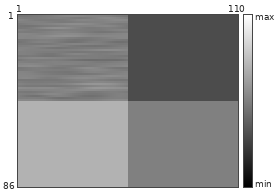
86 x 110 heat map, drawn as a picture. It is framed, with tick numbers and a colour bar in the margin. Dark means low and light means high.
The table splits into 2 rows of 2 panels. Panel 1,1: middling, streaked across, faint in contrast. Panel 1,2: low, flat. Panel 2,1: high, flat. Panel 2,2: middling, flat.
